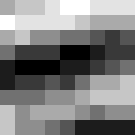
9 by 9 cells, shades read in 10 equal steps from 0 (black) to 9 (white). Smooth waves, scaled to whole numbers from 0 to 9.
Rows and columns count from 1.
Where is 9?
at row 1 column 5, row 1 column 6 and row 2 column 1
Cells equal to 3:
5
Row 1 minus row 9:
-1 2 2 4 6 8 7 7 7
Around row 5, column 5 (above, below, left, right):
0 2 0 1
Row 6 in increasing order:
1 2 2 2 3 4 6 6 7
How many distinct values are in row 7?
4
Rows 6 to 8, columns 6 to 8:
4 6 6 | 6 7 7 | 5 4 5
